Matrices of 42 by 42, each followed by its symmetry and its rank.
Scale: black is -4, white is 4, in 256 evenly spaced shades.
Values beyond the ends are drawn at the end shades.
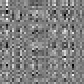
neither, rank three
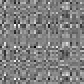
neither, rank three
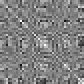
symmetric, rank five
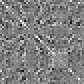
symmetric, rank five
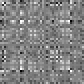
symmetric, rank three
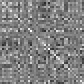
symmetric, rank five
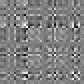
symmetric, rank three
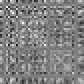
symmetric, rank three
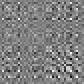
symmetric, rank three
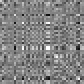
symmetric, rank three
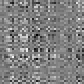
neither, rank three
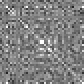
symmetric, rank five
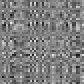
neither, rank three
